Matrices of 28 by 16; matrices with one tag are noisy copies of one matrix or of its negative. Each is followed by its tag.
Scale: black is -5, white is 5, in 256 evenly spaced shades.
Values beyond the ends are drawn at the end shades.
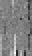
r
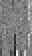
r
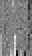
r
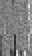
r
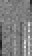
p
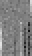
p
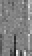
r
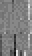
r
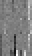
r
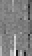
r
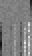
p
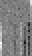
p
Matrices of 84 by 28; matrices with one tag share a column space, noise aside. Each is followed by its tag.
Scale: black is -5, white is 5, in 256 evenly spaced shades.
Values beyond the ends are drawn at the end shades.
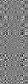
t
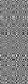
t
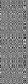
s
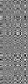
t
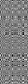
t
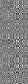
s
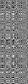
s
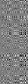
t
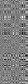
t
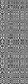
s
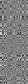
t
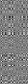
t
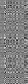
s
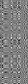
s
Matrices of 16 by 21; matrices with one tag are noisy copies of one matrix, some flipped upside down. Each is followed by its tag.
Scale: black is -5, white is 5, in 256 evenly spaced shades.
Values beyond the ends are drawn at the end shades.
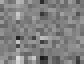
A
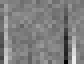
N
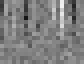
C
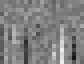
C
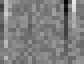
N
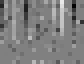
C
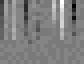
C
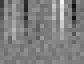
C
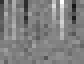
C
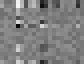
A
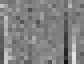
N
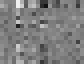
A
